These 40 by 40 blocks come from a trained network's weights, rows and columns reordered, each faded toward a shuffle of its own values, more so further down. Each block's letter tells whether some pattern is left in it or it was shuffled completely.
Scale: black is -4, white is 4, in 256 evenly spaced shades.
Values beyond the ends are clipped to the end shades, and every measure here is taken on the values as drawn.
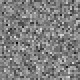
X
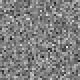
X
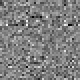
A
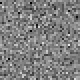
X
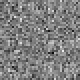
A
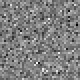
X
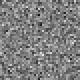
X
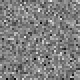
X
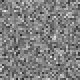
X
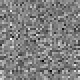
A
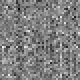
A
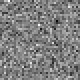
X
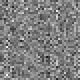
A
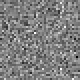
X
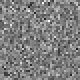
A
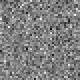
X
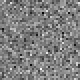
X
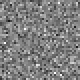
X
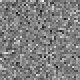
X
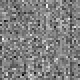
A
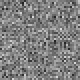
A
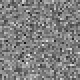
X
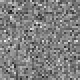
X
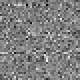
A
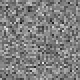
A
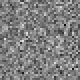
A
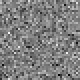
X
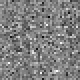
A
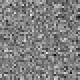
A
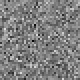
A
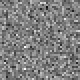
X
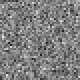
X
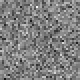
X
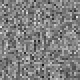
A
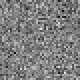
A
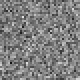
X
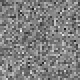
X
